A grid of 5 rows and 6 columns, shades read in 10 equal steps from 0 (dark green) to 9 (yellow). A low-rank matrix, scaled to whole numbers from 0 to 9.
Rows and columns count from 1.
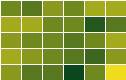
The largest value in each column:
6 6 5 4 6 9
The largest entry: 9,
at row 5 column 6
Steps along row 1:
down up down up same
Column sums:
26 21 20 14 17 29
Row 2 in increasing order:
1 3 4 4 6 6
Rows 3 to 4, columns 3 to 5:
4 3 4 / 4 3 2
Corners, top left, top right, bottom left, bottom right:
4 6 5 9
